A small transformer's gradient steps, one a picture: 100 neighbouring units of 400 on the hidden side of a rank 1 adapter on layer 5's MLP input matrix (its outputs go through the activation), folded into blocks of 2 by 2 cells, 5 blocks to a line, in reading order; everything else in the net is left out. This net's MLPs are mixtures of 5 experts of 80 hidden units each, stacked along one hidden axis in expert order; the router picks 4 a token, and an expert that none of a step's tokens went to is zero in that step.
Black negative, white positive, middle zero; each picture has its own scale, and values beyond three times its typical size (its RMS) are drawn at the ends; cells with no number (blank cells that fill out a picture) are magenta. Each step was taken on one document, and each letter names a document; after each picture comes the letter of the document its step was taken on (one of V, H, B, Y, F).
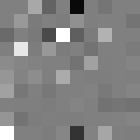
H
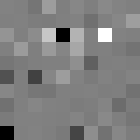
H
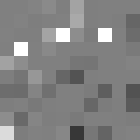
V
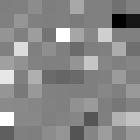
H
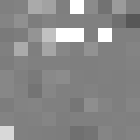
H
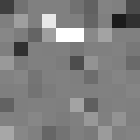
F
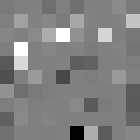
V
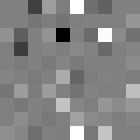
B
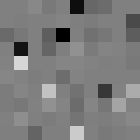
B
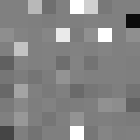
B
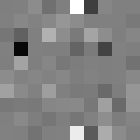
B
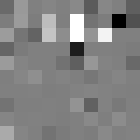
F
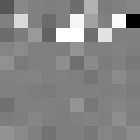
F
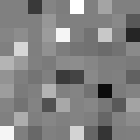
B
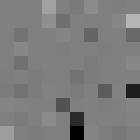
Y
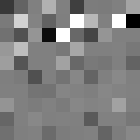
F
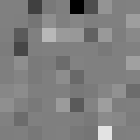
B
